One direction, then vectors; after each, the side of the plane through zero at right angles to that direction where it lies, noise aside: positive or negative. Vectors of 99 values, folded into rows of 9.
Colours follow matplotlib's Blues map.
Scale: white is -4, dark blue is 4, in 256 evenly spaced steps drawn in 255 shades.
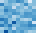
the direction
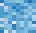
negative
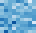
positive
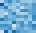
positive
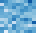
negative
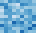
positive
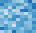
negative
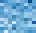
negative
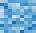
positive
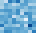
positive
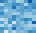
negative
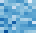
positive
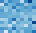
negative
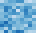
positive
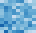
positive
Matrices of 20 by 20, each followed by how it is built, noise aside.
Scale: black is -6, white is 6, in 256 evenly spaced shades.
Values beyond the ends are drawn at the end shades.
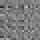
low rank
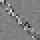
banded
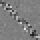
banded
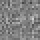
low rank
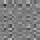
low rank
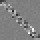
banded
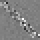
banded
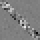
banded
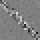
banded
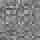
low rank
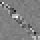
banded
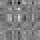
low rank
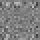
low rank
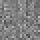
low rank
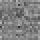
low rank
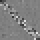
banded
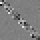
banded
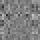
low rank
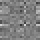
low rank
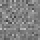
low rank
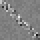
banded
